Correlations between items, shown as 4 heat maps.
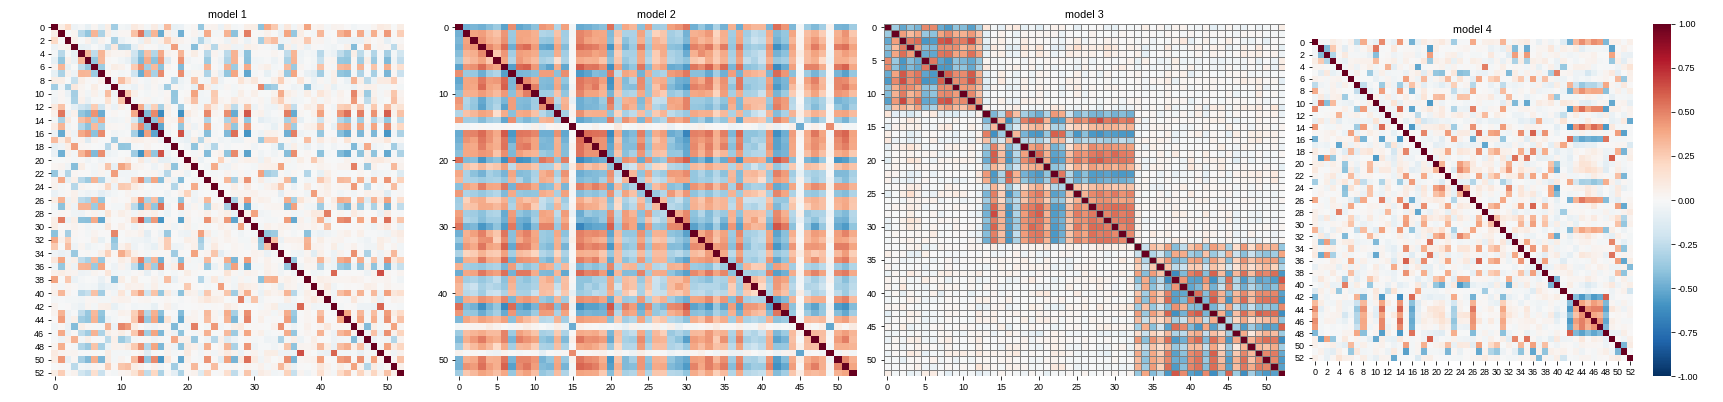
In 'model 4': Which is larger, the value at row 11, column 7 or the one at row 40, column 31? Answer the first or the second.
the second
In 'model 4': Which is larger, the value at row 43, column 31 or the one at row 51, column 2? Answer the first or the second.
the first
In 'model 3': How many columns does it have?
53
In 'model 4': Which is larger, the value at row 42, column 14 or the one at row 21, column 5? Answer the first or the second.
the second
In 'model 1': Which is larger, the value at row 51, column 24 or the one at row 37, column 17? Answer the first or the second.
the first
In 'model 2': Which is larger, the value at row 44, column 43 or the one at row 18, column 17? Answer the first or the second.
the second
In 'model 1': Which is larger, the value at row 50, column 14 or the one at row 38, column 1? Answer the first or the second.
the second
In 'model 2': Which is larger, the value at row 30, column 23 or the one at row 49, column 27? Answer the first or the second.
the first
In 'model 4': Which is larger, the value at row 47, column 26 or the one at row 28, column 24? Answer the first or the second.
the first
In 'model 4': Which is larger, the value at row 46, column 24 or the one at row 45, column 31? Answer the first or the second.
the second
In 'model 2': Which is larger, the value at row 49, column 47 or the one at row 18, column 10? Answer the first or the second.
the second
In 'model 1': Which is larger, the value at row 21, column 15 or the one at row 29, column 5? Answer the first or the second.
the first
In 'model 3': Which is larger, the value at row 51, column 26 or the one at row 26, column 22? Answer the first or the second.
the first
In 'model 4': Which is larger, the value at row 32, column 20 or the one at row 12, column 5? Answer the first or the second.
the first
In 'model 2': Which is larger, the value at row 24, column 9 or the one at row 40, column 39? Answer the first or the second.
the first
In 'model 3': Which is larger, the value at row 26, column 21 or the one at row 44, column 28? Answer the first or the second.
the first
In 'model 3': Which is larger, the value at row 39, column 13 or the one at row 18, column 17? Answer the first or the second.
the first
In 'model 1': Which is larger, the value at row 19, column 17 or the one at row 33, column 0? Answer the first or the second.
the second
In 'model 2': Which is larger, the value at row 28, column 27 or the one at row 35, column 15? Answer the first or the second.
the second
